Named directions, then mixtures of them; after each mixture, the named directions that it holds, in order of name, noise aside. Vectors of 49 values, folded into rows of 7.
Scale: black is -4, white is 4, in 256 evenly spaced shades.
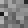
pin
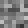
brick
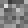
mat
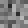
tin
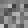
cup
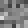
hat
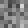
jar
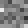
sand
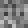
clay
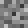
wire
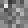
mat, tin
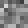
mat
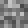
clay, jar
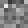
mat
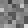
brick, sand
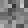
brick, cup, sand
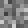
brick, clay, mat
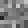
hat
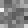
sand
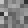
pin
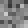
hat, jar, sand
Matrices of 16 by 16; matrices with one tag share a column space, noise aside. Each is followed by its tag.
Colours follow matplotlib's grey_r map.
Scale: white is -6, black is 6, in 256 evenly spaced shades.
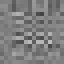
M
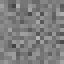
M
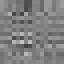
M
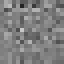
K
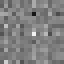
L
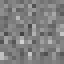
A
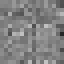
L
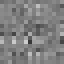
A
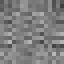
M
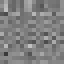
M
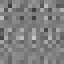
K
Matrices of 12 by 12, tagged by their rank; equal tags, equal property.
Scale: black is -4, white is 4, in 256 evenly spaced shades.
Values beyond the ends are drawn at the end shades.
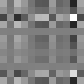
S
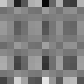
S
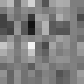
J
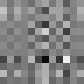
J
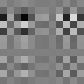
S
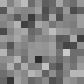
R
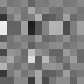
J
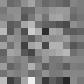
J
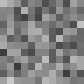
R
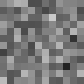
R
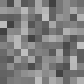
R
